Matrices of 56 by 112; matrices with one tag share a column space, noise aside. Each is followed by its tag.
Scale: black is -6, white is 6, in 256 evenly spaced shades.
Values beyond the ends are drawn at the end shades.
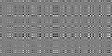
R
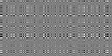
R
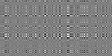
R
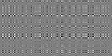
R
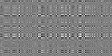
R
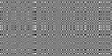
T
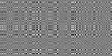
T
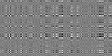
R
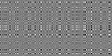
T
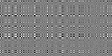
R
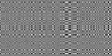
T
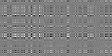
R
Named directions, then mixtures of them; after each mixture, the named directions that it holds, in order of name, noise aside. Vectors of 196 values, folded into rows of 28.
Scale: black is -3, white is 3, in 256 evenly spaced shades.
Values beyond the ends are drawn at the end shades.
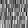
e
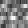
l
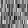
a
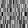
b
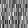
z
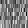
e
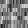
b, l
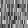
a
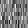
z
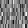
b, e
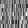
b, z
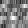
l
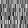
z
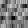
l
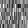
a, z
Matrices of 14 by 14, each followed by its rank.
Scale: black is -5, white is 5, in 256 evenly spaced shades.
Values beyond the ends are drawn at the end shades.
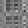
two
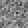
full rank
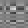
one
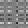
one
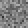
full rank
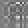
two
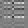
one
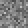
full rank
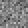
full rank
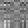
two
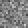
full rank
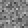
full rank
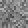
full rank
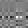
one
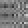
two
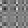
one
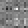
two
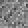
full rank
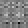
two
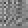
two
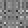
two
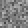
full rank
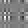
one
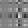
one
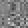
two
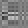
one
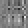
two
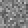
full rank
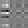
one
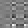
one
